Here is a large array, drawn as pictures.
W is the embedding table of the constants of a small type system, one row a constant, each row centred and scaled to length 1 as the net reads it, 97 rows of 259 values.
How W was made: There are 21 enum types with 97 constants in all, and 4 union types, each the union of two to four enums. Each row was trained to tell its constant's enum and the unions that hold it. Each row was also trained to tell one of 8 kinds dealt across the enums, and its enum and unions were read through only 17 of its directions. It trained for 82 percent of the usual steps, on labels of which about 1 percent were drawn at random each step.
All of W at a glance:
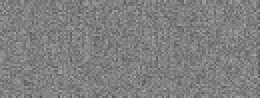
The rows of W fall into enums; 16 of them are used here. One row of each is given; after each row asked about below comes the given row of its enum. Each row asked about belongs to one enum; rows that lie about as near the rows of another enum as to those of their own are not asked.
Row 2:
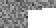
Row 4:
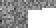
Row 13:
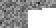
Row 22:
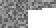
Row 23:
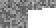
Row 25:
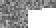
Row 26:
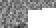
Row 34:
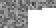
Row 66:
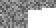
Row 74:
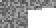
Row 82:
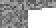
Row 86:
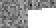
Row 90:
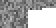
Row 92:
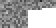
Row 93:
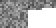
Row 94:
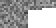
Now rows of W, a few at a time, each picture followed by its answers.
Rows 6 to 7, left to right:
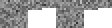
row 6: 23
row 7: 25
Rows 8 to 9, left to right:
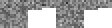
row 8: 23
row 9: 90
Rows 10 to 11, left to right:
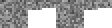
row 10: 92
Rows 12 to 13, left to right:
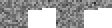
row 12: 86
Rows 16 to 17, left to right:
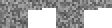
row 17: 2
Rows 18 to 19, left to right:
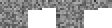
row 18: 86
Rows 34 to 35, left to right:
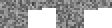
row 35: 25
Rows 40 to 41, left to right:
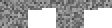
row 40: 90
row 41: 4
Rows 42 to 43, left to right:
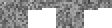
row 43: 34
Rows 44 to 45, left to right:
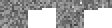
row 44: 90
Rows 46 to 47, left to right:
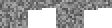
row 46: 22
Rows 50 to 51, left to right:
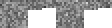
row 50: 22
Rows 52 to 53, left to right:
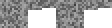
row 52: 92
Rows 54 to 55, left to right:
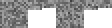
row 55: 86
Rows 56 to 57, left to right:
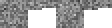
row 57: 2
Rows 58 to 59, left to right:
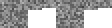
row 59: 4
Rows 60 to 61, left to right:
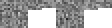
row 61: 25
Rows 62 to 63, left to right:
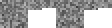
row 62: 25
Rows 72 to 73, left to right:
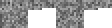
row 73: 13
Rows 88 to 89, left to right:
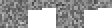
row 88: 22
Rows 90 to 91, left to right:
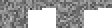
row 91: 2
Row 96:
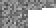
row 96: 66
